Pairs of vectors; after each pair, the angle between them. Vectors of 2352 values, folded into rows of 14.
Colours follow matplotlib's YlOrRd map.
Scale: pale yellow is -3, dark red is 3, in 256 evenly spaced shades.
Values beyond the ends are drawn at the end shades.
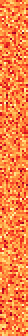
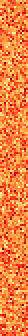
nearly opposite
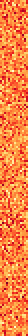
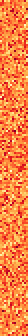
orthogonal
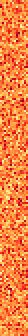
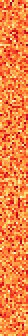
partly aligned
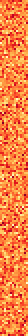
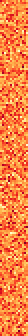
partly aligned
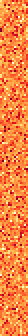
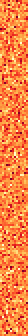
partly aligned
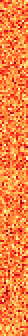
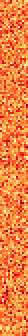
nearly parallel
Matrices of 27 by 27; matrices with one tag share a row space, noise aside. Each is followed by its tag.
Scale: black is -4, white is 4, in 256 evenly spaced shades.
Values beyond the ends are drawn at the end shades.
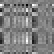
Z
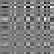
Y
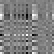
Z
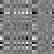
Z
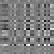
Y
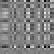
Y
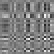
Y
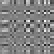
Y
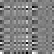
Z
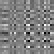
Y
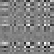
Y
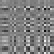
Y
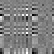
Z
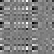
Z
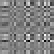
Y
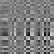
Y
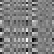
Z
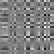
Y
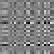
Y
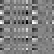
Z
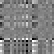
Z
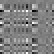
Z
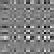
Y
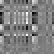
Z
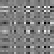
Y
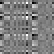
Z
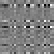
Y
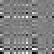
Z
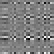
Y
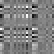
Z
